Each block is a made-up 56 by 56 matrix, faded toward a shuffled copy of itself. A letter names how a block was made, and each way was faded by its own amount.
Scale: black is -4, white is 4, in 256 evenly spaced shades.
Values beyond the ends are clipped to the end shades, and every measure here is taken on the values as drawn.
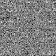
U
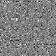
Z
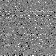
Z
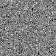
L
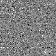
U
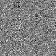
U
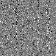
L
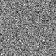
U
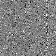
L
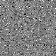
Z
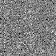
U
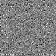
U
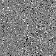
L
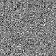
U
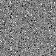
L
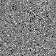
L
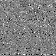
Z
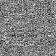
U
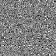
U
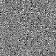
U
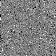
L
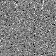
L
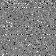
Z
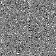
L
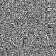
U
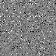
Z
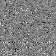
Z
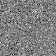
Z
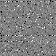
Z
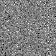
L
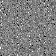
L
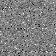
Z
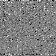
Z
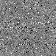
Z
